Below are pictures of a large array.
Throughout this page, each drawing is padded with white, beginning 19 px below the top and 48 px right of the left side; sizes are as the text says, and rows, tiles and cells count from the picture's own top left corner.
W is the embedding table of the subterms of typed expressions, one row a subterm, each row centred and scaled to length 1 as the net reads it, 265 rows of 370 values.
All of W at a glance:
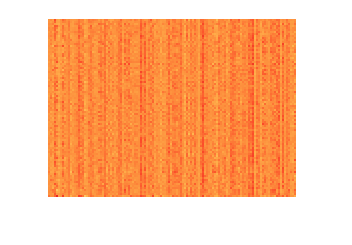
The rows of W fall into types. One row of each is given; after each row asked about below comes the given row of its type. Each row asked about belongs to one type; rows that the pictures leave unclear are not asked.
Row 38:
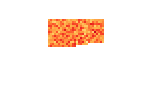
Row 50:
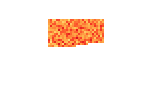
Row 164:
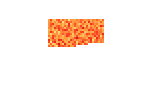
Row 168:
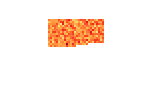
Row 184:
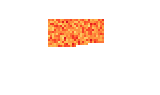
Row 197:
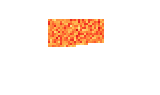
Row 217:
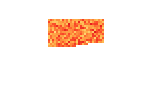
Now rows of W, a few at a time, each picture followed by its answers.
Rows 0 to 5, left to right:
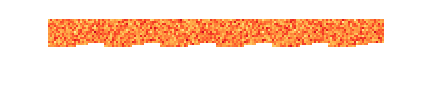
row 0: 197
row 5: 197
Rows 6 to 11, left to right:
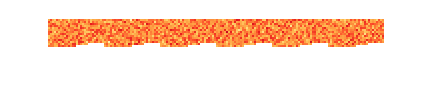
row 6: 38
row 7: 184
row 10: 184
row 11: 50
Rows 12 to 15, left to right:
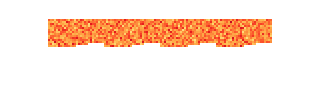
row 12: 184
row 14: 217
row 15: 184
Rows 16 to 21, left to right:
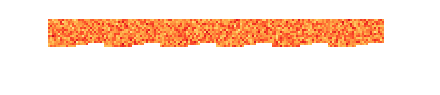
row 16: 168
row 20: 38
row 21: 168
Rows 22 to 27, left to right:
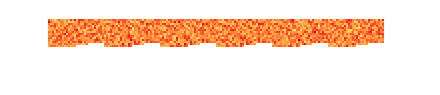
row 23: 184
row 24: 184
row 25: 184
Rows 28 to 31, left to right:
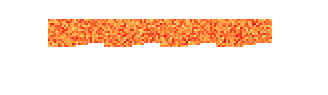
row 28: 184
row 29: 164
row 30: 197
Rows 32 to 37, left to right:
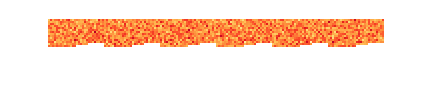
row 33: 164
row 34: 50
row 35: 168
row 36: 50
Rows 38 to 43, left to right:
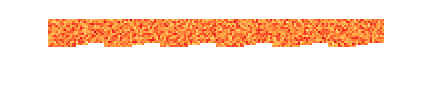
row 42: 197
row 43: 184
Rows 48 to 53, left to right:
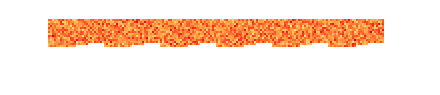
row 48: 168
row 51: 50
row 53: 38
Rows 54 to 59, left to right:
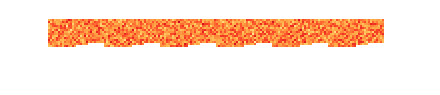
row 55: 50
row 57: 168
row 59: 38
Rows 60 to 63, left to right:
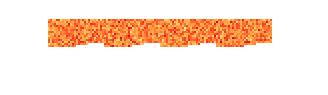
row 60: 50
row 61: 184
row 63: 217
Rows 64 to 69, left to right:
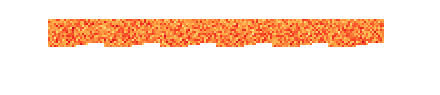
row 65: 50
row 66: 164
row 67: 164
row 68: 168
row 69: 50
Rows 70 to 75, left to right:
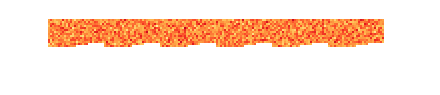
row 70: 217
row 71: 38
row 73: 217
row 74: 197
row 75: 168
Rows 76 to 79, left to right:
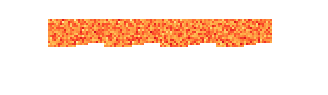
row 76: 197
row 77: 197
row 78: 164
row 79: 184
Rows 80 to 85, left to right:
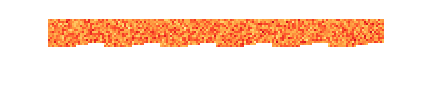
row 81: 164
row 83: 38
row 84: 217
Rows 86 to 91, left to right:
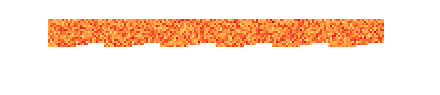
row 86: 217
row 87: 164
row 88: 184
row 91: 50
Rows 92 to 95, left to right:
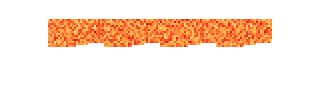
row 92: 197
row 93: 184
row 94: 184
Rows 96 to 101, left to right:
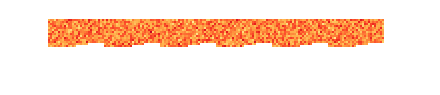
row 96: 197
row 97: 164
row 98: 217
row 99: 184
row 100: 217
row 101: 184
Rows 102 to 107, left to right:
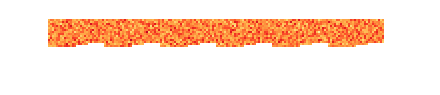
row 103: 38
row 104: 50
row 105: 164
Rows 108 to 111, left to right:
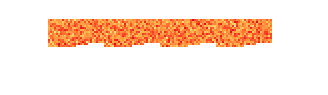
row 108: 217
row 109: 164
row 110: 168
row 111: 164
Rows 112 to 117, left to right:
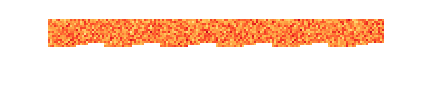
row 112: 50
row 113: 197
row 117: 168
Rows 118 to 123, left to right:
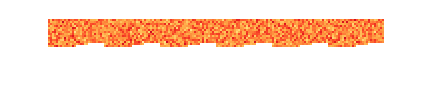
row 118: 184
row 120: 184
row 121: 197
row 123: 184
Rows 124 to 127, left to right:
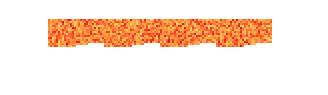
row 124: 168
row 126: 38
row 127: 38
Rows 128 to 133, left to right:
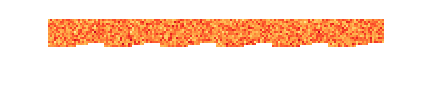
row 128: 197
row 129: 184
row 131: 217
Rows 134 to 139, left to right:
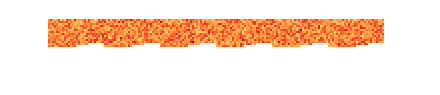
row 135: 184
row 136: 38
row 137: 184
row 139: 217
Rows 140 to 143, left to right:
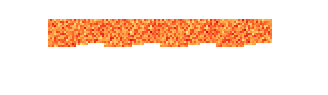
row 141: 197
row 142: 197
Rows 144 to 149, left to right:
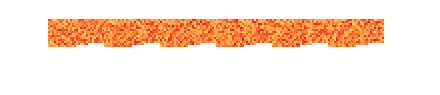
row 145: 217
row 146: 217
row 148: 38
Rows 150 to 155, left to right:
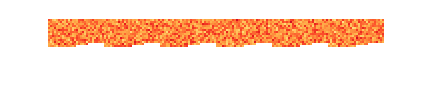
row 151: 217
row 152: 38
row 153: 197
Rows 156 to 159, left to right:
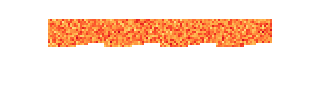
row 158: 164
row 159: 38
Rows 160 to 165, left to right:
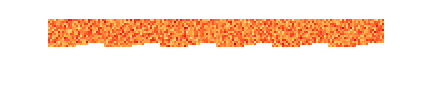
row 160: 197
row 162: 184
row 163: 168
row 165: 217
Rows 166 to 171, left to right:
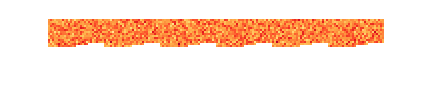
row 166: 217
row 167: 197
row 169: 50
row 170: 197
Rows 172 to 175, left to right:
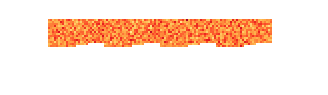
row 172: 168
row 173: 197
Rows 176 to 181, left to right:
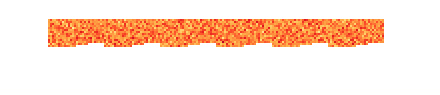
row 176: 164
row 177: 164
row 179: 184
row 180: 168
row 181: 50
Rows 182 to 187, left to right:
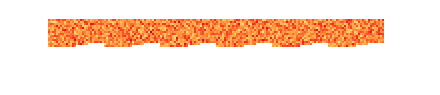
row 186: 217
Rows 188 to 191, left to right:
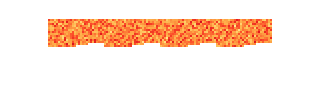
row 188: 184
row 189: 38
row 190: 217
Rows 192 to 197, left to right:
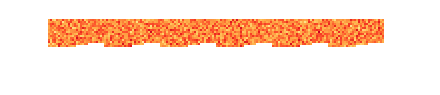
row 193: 38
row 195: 38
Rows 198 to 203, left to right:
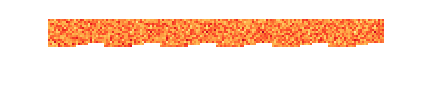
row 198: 184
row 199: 38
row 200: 38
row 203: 197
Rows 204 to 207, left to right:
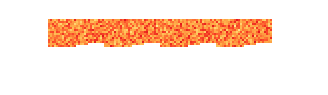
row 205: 197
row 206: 164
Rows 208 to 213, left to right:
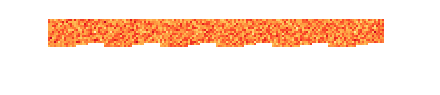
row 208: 168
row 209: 38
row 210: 217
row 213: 197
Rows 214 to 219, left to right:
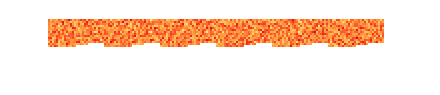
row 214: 168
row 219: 50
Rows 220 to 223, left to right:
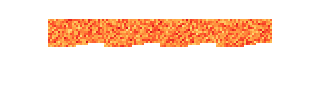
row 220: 197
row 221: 217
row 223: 217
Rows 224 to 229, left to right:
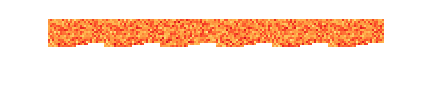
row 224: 217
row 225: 217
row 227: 50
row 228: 217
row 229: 217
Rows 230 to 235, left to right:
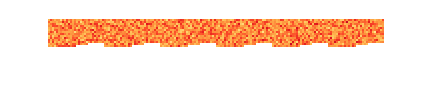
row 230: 217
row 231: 184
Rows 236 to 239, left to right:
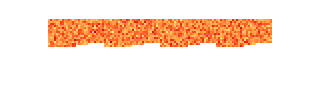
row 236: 38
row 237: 197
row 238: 164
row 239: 38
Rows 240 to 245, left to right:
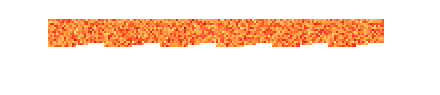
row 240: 184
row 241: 50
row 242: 38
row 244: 38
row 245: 38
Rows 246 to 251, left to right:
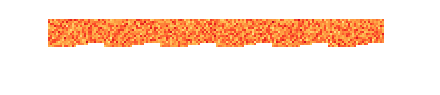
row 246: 184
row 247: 217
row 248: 168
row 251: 164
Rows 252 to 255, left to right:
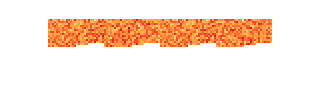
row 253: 38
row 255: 184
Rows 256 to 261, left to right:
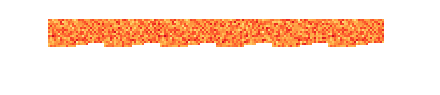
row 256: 168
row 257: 168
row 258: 168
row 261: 168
